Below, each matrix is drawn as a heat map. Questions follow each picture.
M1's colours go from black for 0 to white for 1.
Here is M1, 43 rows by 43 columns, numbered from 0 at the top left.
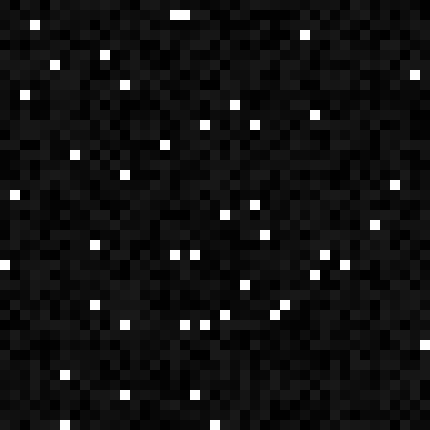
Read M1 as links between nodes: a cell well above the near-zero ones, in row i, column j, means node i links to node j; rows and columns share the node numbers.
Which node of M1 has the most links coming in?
node 12
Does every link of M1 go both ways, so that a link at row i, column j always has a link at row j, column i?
no
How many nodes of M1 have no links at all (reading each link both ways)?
8
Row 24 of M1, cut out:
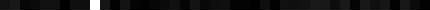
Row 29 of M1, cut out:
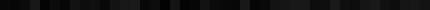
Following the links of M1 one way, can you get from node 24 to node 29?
no
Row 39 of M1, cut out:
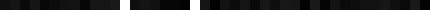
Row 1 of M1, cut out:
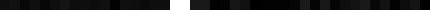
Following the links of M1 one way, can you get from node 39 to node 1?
yes
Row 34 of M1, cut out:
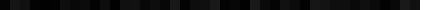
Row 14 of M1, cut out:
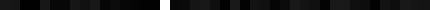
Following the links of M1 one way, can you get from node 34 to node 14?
no
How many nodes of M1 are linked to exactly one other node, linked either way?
8
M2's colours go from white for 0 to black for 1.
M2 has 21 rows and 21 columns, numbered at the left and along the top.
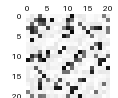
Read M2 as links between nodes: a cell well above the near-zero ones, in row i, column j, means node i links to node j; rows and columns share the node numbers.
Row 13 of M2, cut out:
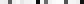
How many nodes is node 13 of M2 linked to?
5
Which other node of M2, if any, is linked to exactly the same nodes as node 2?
node 20
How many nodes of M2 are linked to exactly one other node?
2
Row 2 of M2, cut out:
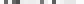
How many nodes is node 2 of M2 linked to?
5
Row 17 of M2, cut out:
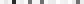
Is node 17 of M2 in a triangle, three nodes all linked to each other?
yes
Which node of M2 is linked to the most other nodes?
node 3
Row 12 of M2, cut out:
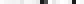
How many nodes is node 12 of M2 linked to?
3
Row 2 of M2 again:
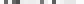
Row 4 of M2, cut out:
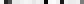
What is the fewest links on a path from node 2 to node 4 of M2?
1
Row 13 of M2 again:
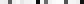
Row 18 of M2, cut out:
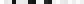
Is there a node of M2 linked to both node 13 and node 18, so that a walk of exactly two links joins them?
yes
